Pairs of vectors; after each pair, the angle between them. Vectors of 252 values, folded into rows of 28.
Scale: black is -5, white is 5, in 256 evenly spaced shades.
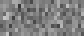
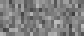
partly aligned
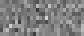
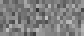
nearly parallel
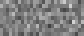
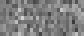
partly opposed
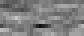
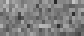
partly opposed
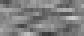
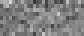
partly opposed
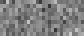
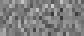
orthogonal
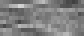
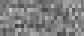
partly opposed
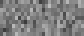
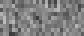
orthogonal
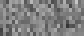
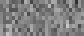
nearly opposite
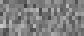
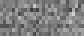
partly opposed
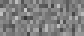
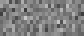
nearly opposite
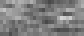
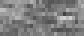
nearly parallel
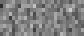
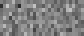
nearly parallel
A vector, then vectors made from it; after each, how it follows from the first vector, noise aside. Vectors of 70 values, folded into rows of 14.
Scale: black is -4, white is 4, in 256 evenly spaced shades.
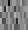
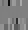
partly zeroed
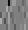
partly zeroed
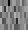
copied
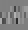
partly zeroed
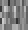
sign-scrambled
